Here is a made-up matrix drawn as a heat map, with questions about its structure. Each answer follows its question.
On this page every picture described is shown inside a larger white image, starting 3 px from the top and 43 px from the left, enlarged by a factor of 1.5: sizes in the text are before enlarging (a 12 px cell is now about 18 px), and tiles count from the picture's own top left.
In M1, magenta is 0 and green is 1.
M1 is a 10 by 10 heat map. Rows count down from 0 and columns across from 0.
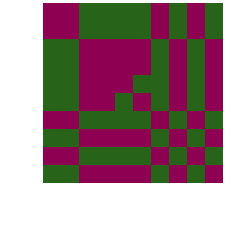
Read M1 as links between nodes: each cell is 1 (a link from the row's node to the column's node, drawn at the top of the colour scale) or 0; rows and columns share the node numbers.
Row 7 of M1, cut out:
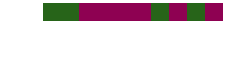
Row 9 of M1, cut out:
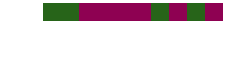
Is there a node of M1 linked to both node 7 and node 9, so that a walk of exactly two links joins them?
yes
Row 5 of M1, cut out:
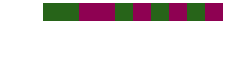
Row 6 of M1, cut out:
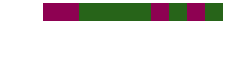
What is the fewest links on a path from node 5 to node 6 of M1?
1
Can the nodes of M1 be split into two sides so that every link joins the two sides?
no
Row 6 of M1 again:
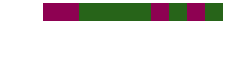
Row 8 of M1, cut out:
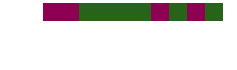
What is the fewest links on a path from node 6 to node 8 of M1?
2
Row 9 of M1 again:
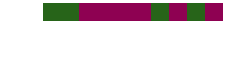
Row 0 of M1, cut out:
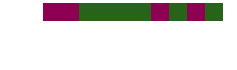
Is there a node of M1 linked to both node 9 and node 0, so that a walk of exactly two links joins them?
no
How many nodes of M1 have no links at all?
0
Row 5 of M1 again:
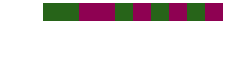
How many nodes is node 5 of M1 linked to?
5
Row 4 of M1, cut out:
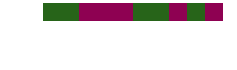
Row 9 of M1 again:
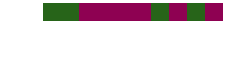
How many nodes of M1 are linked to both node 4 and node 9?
4
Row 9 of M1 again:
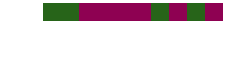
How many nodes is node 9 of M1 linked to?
4
